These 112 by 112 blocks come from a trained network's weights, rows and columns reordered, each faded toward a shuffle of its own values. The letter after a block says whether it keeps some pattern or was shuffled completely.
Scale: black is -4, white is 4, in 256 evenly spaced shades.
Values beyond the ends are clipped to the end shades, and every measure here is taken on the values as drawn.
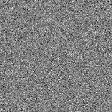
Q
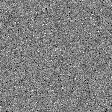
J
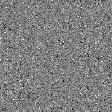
Q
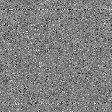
Q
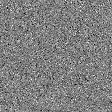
J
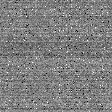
Q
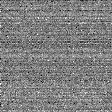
Q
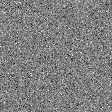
J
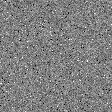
J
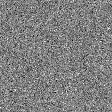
J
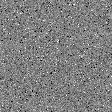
J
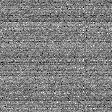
Q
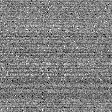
Q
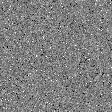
J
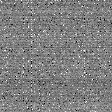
Q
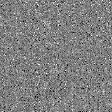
Q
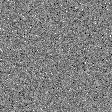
J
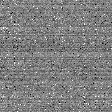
Q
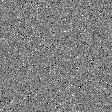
J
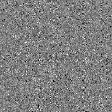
Q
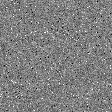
J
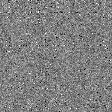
Q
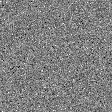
J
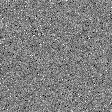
J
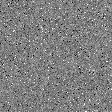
J
